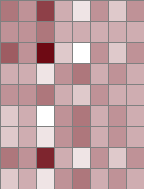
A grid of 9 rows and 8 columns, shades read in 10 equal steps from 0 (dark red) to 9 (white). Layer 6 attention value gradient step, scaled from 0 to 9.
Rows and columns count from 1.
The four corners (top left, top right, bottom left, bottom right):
4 5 7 6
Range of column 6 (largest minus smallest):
1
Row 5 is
5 5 4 6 7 5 6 6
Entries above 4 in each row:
6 7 6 7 7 7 7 6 7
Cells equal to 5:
22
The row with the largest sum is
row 6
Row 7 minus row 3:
4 1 8 -2 -5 1 -2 1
